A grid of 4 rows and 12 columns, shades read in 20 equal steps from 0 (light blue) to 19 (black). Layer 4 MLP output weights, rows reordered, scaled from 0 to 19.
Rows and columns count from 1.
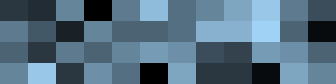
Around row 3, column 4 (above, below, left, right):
7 6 8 7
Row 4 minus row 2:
-1 -10 -2 -1 -1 9 -5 11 11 18 -6 -11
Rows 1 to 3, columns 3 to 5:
7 19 8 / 16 7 10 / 8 10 7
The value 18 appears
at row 2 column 12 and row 4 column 10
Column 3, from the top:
7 16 8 14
